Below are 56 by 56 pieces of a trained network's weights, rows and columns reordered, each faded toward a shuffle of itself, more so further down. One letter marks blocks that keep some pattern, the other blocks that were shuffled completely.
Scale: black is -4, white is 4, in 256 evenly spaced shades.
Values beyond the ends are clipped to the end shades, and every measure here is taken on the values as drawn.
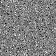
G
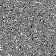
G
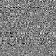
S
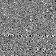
S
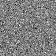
G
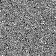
G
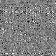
S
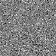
S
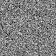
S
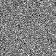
S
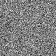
G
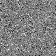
G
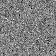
G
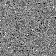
G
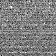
S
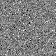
G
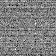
S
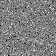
G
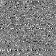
S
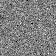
G
